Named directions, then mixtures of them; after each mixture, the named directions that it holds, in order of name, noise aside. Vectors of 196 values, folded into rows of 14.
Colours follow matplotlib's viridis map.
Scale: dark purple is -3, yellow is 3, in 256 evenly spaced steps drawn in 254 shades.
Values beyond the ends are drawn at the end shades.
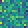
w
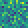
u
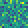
u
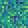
u, w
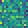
w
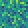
u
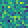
u, w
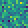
u, w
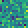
w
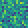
u, w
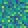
u, w
